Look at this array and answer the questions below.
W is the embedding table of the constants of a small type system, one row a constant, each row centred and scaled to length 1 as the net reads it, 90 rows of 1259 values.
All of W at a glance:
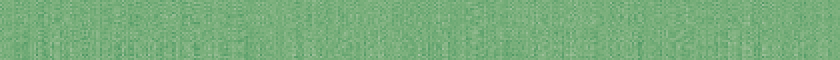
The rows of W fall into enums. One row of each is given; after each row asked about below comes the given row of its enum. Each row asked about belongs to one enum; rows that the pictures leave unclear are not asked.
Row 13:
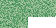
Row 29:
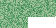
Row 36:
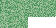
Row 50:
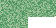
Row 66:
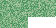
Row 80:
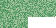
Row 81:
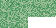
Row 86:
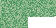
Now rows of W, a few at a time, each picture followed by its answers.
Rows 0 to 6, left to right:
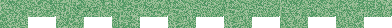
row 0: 50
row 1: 29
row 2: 81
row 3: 36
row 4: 36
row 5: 86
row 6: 66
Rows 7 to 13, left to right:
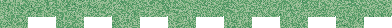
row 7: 29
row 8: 81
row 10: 36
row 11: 80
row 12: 66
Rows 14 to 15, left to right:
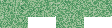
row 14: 29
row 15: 50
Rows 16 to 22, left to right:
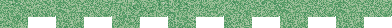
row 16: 13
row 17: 80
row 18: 29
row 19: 81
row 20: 50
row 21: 80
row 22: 80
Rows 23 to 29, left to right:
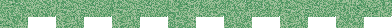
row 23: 13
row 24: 36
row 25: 36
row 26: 81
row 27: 66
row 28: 36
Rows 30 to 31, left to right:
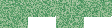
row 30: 13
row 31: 29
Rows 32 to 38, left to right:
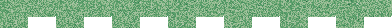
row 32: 80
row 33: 66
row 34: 66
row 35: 81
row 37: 81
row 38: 13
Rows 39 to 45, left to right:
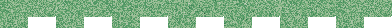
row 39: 80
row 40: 50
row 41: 81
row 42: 29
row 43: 13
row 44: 86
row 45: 80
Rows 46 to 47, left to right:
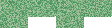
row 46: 50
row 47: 36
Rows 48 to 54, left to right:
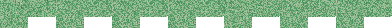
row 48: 29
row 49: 50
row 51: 50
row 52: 36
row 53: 66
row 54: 86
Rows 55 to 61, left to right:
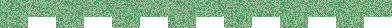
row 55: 81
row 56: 50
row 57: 13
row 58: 50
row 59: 13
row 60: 80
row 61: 80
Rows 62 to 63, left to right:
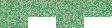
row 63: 50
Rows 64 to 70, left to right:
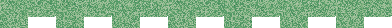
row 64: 50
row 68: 81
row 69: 66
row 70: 86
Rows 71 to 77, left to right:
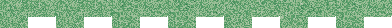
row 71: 66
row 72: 66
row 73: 81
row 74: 81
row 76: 29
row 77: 81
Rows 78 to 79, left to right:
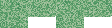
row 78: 81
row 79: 50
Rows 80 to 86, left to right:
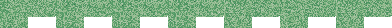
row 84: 86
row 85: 36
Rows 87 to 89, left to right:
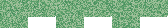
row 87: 66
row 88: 50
